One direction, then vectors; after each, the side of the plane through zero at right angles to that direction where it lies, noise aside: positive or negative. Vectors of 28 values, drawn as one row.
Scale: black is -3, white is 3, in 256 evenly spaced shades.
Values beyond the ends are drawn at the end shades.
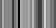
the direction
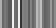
negative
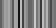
positive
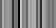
positive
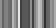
negative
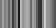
positive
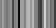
positive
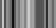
positive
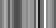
positive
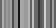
positive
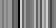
positive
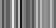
negative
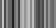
positive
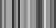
positive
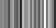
positive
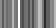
negative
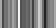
negative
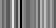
negative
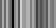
positive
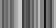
negative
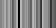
positive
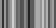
negative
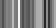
negative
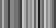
positive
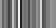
negative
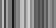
positive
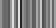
negative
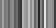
positive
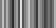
positive
